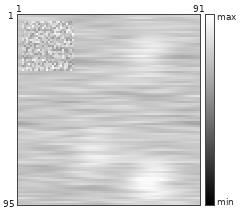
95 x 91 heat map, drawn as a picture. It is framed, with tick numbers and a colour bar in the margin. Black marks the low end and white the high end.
An odd patch, rougher than its surroundings, sits in the top left. Values change most from cell to cell in the top left. There are three bumps. Neither half mirrors the other. On average the colour sits 80% of the way up the scale.
